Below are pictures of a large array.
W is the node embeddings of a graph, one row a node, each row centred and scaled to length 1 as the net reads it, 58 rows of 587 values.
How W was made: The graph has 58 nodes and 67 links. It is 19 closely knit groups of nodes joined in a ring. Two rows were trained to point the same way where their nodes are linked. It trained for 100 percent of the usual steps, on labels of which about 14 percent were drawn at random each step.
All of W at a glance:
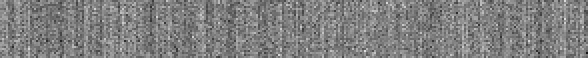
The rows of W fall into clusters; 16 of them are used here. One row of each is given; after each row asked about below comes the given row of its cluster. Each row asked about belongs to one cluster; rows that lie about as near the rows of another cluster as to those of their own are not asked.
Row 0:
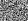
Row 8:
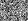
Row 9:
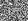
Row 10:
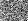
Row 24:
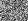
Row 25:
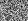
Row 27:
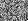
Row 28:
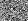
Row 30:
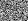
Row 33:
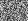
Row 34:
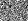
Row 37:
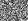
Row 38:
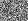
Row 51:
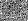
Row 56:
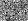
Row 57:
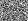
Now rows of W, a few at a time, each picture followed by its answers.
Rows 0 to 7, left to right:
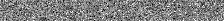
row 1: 28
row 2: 57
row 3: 51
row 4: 30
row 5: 25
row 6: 28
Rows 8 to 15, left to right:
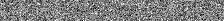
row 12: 57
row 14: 27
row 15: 25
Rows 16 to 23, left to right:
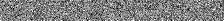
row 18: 10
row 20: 34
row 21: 8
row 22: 0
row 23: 27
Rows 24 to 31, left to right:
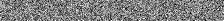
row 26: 38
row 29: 24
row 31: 37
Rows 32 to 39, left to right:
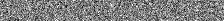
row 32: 9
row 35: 38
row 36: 33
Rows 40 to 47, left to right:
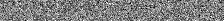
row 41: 56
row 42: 51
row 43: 34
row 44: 37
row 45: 9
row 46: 33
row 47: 10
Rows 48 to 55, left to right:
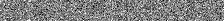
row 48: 56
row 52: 0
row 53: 8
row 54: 24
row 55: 33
